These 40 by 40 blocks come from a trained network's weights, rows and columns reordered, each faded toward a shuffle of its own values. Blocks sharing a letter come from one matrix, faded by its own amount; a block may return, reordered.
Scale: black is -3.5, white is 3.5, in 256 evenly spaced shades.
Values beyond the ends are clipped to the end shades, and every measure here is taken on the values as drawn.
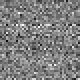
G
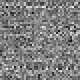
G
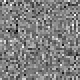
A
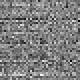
G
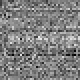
G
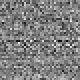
G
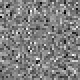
A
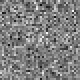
A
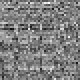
G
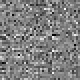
A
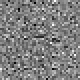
A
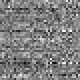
G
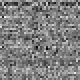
G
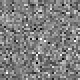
A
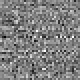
G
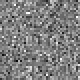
A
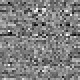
G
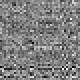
G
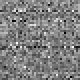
G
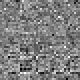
G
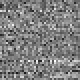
G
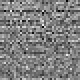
G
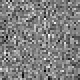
A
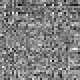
G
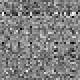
G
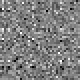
A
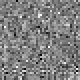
A
